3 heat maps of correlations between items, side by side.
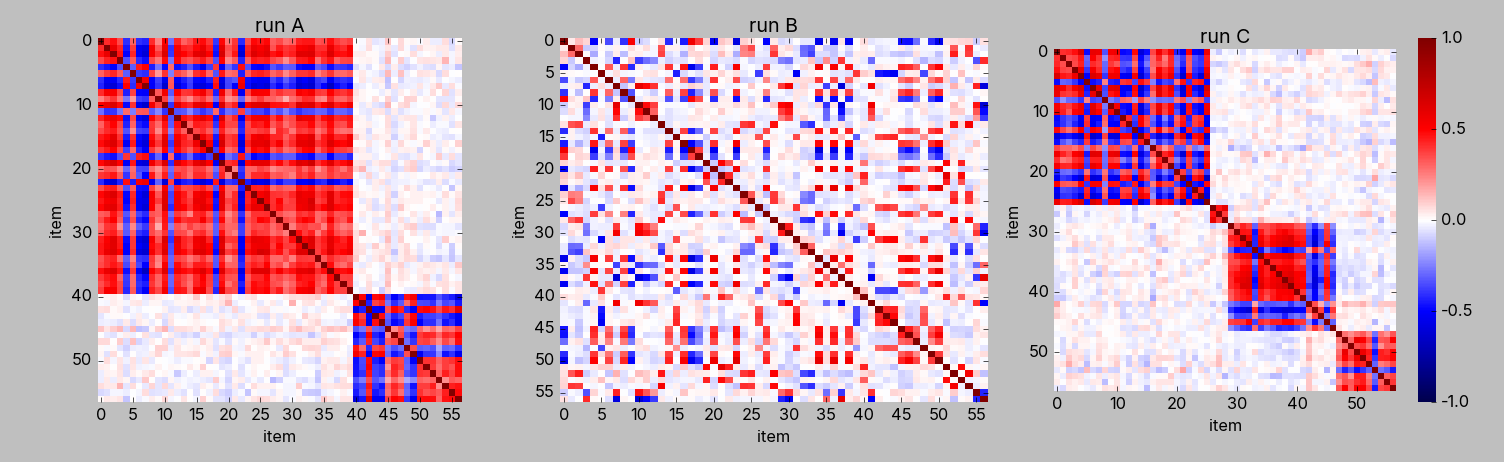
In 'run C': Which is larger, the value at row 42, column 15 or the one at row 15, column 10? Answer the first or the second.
the first
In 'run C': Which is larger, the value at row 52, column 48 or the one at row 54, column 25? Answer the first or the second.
the first
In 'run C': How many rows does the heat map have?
57
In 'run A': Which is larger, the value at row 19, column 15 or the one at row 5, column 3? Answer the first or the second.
the first
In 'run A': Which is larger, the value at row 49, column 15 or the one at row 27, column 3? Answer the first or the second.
the second
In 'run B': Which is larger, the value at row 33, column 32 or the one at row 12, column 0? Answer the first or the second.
the first
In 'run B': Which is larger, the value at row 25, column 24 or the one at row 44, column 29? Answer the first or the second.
the first
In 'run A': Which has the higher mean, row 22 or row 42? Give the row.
42
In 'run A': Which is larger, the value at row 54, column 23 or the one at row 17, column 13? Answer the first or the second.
the second
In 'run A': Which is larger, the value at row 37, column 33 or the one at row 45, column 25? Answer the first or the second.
the first
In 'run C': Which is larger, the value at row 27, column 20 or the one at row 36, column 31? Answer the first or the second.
the second
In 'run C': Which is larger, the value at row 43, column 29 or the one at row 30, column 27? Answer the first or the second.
the second
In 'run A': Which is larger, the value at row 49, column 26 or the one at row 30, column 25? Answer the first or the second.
the second
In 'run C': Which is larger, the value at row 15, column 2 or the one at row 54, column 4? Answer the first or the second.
the second
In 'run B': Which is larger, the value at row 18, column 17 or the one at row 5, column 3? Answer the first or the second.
the first
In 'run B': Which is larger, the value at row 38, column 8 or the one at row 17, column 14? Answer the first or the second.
the first
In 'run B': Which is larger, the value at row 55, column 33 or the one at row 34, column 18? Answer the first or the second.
the first
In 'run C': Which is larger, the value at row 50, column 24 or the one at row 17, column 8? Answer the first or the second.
the first
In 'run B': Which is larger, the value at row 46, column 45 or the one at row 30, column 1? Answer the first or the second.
the first
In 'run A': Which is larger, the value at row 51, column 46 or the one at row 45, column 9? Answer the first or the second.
the first
